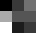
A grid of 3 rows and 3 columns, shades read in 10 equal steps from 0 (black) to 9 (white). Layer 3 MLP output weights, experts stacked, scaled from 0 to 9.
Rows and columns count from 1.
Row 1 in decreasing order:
4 2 0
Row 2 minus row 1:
6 1 -1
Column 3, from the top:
4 3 2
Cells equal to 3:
2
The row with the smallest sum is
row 1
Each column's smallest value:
0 1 2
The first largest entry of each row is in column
3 1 1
